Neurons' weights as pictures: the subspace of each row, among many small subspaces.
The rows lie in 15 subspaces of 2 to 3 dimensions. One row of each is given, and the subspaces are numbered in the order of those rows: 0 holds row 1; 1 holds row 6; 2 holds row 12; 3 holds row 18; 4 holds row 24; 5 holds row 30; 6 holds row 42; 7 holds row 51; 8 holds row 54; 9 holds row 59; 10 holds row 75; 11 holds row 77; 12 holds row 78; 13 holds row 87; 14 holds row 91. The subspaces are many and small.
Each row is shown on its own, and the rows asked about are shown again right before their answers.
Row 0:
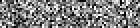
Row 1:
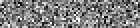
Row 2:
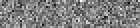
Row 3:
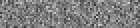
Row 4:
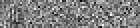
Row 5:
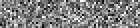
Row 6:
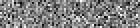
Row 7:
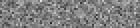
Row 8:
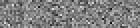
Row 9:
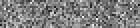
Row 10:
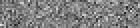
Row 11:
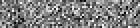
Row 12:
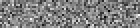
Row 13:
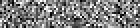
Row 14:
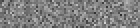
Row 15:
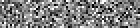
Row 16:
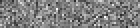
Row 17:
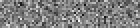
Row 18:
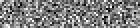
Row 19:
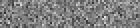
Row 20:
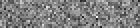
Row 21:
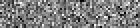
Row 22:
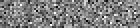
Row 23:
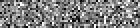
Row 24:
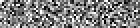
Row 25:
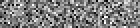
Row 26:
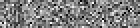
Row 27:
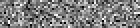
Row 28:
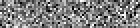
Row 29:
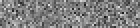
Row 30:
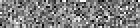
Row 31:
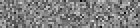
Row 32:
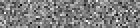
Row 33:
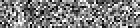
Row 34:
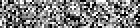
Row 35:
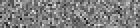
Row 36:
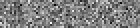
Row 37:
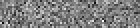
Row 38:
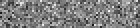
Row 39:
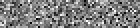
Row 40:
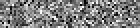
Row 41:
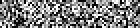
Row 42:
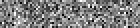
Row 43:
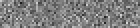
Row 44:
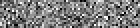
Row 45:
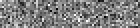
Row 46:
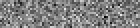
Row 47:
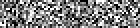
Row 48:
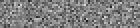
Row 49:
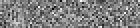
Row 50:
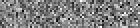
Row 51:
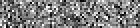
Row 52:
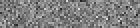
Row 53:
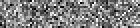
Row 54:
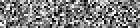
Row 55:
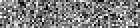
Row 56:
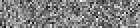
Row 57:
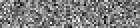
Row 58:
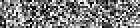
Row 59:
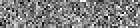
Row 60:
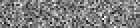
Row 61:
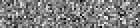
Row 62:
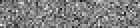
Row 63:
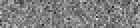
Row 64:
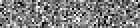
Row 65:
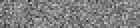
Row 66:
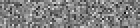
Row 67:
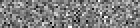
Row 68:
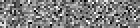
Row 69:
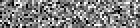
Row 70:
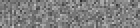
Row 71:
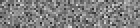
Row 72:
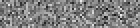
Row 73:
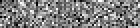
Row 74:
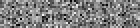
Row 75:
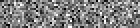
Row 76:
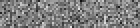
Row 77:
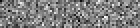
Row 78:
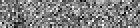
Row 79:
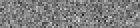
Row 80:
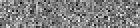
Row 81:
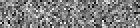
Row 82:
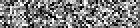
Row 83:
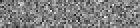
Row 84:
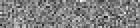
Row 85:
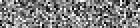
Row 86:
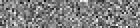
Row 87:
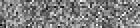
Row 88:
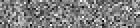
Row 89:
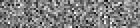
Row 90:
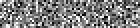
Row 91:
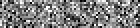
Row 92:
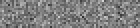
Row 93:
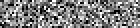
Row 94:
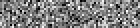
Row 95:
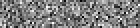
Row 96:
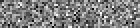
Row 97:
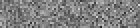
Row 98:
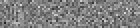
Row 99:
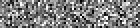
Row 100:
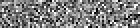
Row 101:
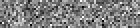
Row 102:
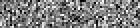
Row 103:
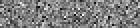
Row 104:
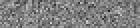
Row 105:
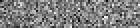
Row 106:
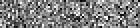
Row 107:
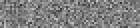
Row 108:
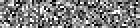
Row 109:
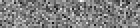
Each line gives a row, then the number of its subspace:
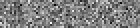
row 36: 9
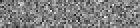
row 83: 11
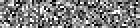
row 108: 13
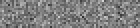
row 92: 2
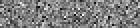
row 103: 0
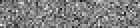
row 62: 11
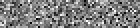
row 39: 8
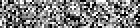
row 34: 14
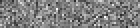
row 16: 8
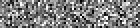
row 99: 2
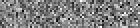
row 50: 2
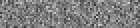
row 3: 14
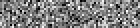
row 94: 10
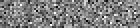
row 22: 11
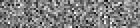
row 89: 4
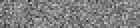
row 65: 3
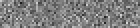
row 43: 3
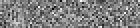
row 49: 5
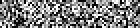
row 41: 6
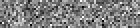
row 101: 12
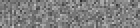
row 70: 10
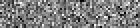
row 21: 1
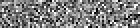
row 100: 2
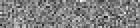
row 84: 5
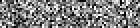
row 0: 6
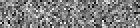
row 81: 6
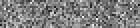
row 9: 13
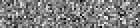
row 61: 2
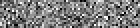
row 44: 9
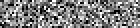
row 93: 13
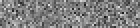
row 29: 9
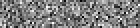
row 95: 7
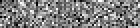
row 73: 8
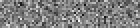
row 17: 10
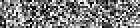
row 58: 13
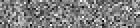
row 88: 12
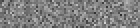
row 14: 4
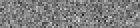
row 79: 0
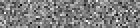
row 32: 8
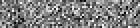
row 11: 12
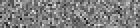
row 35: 7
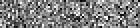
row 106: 1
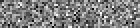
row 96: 0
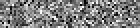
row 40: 2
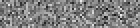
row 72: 2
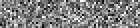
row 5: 10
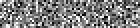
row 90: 3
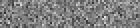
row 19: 1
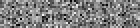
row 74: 10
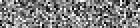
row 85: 6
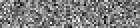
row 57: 9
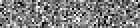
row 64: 0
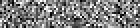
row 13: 13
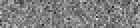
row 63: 14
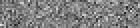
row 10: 11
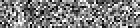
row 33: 12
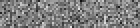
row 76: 10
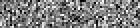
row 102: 10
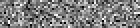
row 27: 12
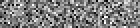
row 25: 4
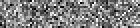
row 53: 13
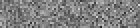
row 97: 7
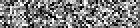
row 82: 2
